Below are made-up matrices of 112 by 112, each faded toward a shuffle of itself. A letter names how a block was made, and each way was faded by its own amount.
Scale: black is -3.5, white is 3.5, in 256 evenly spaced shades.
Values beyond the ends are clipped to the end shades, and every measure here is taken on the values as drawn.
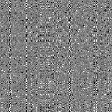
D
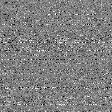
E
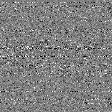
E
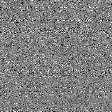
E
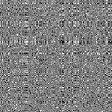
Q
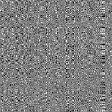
D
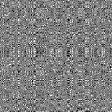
Q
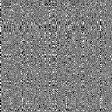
D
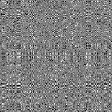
Q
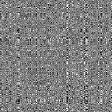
D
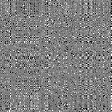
Q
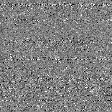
E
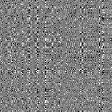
D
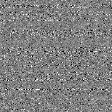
E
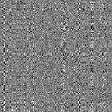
D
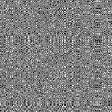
Q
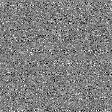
E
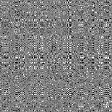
Q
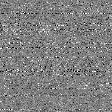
E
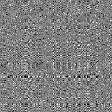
Q
